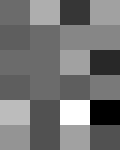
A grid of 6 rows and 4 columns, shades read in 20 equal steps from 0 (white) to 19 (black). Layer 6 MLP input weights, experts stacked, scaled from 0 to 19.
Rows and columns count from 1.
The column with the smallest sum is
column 3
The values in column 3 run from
0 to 15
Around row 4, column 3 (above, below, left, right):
7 0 11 10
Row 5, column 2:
13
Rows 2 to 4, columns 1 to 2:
12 11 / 11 11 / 12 11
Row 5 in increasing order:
0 5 13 19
